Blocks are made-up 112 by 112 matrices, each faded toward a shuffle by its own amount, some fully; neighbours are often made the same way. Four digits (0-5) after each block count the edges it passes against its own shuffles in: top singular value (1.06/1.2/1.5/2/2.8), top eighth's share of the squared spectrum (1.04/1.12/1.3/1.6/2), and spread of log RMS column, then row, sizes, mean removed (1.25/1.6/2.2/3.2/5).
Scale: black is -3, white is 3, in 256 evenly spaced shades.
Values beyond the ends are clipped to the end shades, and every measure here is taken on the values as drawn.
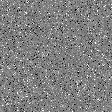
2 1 0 0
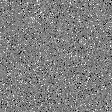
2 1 0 0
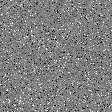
0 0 0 0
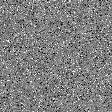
0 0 0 0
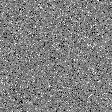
0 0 0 0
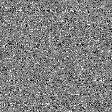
1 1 0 3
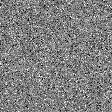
2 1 0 0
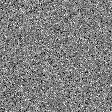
1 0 0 0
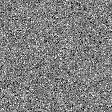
0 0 0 0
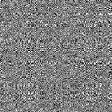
4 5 3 3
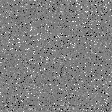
3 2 1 1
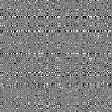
5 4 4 4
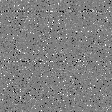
3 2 0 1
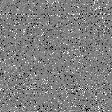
4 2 1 2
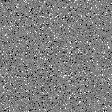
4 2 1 1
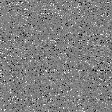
4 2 1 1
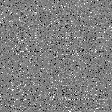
4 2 1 1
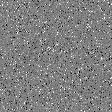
2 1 0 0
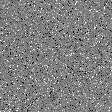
0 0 0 0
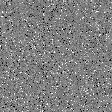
2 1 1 0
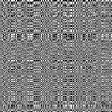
5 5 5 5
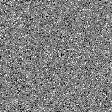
3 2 1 1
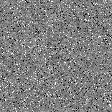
2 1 0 0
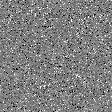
1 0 0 0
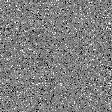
3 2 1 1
